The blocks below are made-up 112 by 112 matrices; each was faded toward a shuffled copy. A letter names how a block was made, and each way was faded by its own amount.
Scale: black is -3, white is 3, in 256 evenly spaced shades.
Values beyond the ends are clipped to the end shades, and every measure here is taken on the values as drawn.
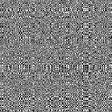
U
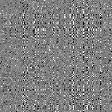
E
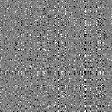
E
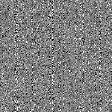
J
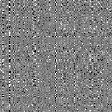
E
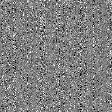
J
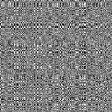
U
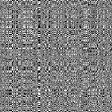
U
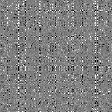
E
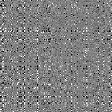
E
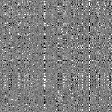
E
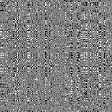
E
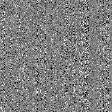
J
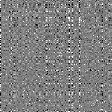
E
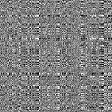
U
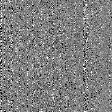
J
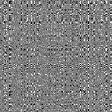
E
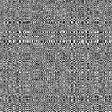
U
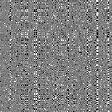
E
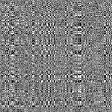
U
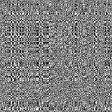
U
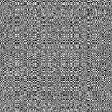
U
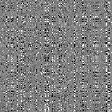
E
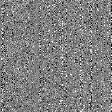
J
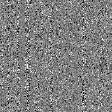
J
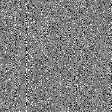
J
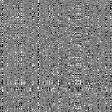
E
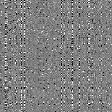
E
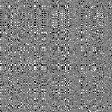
E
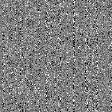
J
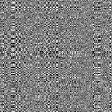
U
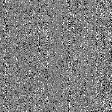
J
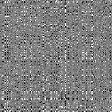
E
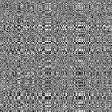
U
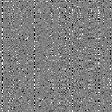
E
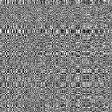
U
